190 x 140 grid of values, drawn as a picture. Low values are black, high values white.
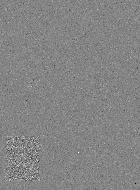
Stripes: none. Histogram: heavy tails on both sides. Odd rows or columns: none. Grain: fine. Average level on the scale: 50%. Odd patch: rougher, in the bottom left.
